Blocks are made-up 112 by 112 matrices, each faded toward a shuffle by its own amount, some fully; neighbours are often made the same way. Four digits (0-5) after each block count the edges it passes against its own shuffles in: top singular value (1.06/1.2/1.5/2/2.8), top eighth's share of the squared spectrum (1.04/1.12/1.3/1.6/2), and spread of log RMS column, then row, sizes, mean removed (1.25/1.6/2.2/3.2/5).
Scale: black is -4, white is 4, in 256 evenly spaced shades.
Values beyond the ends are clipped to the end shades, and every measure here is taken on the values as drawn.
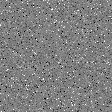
0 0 0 0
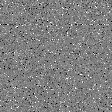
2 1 0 1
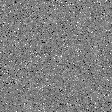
2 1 0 0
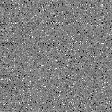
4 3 1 1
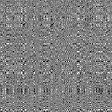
5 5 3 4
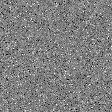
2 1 0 0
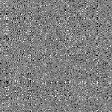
4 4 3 2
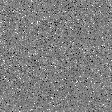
3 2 0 1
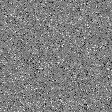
2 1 0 0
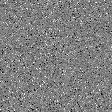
2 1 0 0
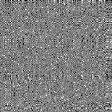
5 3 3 2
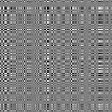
5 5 5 5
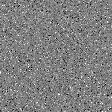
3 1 0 0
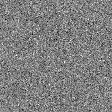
2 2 0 0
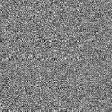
4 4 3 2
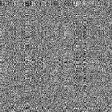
4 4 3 3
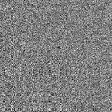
4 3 2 2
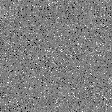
3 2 0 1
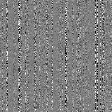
3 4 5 0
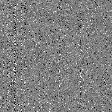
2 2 3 0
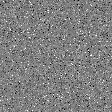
0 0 0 0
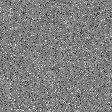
0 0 0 0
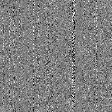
2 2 4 0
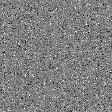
0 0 2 0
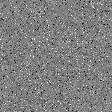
0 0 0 0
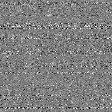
2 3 0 4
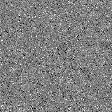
3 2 1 1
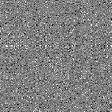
4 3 1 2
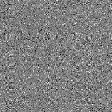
4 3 2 2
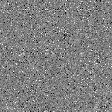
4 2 1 1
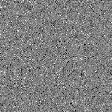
4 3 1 1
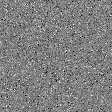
0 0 0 0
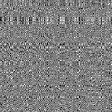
5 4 3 3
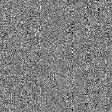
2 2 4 0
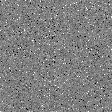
2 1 0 0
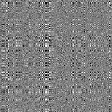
5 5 4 4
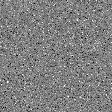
2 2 0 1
